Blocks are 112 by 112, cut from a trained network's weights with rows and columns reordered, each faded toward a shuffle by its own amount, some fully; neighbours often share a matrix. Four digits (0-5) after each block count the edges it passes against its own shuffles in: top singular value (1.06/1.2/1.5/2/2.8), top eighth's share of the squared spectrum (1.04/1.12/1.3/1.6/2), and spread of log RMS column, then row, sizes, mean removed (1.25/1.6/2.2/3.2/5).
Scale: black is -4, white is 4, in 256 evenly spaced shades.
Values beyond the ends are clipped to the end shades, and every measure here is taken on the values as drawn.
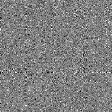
3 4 2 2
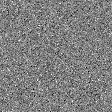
0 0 0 0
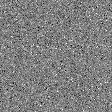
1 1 0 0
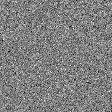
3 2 0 1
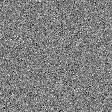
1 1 0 0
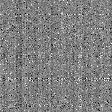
3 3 0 2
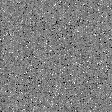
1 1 0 0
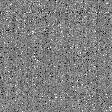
3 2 0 2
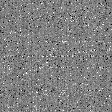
2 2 0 2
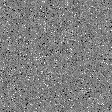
1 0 0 0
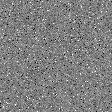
0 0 0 0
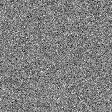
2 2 0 0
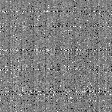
3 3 0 3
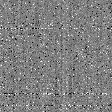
3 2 0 2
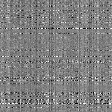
4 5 1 4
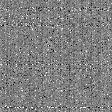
3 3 0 3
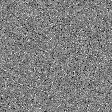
0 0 0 0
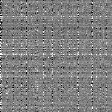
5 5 4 2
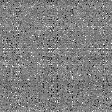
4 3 3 1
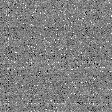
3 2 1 0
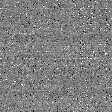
2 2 1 0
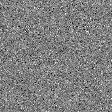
2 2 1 1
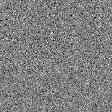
2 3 1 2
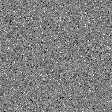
2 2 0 1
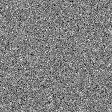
1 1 0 0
